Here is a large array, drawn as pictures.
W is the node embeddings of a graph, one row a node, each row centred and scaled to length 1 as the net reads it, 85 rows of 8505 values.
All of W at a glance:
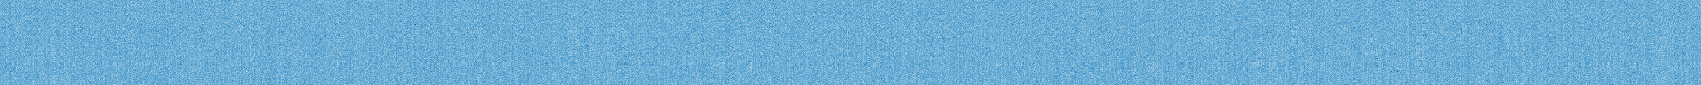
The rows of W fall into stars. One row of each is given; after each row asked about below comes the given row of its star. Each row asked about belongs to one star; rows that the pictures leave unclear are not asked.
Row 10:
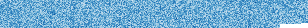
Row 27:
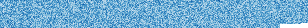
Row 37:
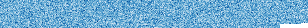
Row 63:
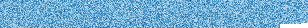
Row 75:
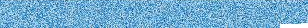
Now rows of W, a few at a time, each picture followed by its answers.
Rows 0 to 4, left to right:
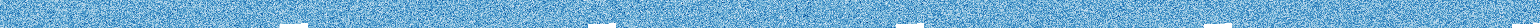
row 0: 10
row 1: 37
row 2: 63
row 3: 27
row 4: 27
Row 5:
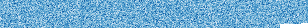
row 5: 37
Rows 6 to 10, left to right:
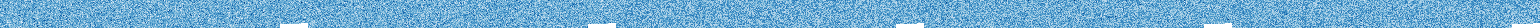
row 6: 63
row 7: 75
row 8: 27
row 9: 63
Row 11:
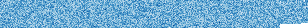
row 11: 27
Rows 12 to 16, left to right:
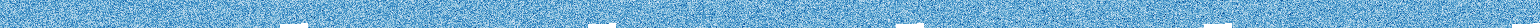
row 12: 37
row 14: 27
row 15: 10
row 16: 75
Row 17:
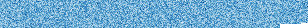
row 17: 37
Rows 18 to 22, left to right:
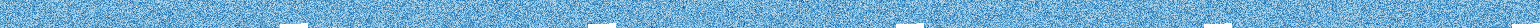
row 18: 63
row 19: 63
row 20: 27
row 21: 27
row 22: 63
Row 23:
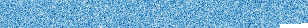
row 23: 10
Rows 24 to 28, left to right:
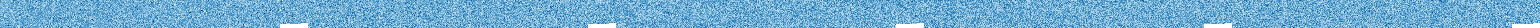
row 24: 75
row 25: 37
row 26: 10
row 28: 75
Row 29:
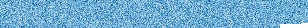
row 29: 75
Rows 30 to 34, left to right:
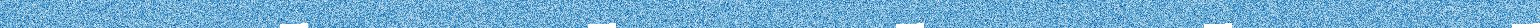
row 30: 27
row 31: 27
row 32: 27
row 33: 37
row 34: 10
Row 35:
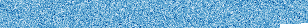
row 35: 10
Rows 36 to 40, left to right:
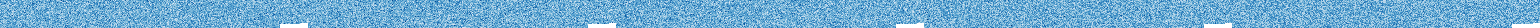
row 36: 75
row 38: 27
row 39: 37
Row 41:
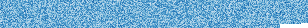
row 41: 37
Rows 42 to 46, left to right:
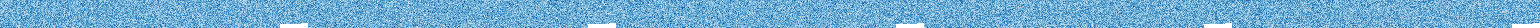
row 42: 27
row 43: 10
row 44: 27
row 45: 37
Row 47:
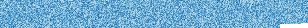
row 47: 27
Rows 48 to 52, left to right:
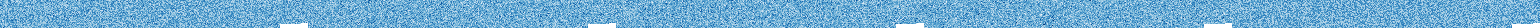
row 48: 37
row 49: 75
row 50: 75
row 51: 10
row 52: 37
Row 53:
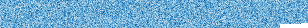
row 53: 37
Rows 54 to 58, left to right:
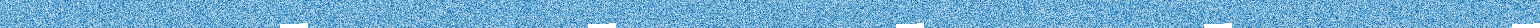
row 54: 37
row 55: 27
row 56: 63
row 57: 75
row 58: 10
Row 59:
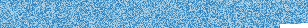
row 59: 75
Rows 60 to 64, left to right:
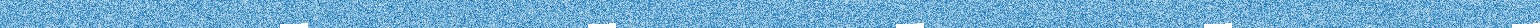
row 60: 27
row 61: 37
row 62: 63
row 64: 63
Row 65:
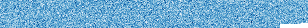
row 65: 63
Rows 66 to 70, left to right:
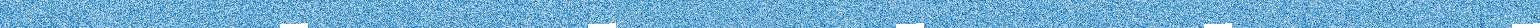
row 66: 10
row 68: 75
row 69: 75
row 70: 10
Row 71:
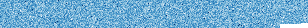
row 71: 75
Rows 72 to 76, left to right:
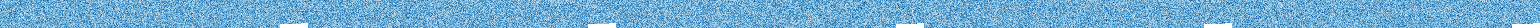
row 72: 27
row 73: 63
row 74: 27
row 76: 37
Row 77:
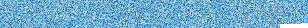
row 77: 27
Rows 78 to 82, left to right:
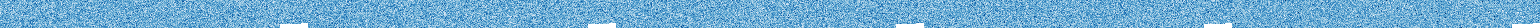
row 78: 75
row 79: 27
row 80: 75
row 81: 37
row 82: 75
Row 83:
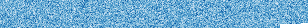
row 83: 37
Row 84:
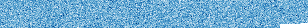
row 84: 63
